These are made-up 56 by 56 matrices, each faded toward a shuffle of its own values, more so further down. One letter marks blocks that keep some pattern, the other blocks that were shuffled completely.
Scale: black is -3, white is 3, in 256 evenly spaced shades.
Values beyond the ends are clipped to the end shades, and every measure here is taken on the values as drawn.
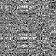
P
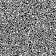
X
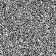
X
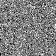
X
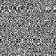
P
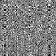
P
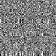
P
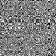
P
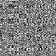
P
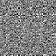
P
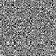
P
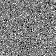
X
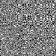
P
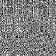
P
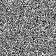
X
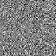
P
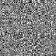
P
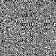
P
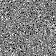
X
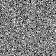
X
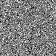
X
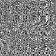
P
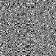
P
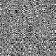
P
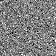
X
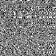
P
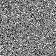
X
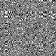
P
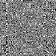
P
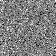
X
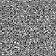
P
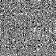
P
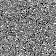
X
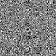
P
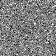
X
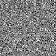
P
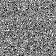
X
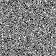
X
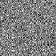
P
